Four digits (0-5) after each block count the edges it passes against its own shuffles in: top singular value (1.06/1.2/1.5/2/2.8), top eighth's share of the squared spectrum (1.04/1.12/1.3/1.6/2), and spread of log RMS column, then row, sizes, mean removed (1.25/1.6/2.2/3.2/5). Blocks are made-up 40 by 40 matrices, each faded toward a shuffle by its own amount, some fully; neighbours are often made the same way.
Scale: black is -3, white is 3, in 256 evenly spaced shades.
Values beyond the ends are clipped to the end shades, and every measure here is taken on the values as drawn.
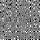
4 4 2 2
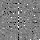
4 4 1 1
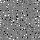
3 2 1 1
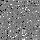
2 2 0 0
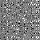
3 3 2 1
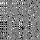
4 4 2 2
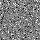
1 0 0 0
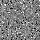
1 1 0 0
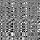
4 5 3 3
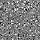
3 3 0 1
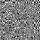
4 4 2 2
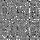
3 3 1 1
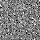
0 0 0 0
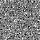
0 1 0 1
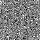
0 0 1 0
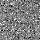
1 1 0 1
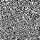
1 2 0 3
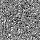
0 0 0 0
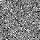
0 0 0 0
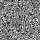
0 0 0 0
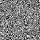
3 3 1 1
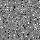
2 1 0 0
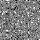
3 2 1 1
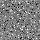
0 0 0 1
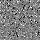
1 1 0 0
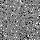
2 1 1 0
